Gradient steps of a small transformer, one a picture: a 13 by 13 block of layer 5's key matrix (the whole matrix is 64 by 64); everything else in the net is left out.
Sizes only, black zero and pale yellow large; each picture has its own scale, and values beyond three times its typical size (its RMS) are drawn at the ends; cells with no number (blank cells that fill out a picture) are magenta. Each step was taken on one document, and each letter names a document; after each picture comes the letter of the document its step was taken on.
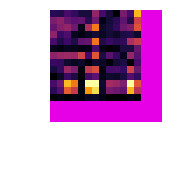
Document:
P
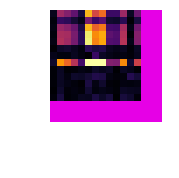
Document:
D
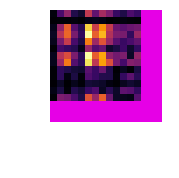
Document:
D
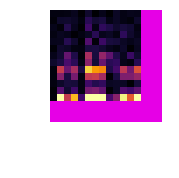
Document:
D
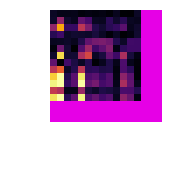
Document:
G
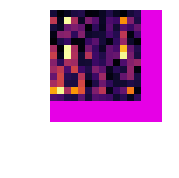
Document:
G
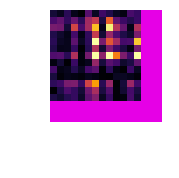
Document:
P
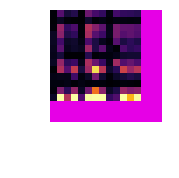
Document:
D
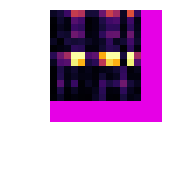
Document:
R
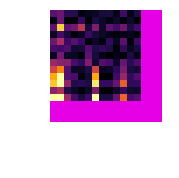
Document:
G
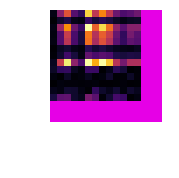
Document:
D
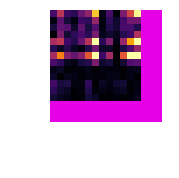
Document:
P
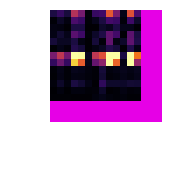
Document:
R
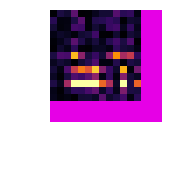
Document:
R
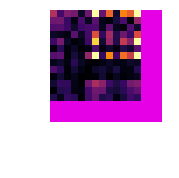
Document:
P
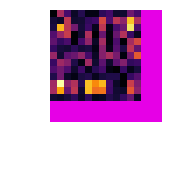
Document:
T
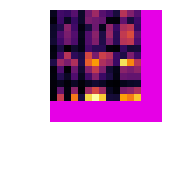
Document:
D
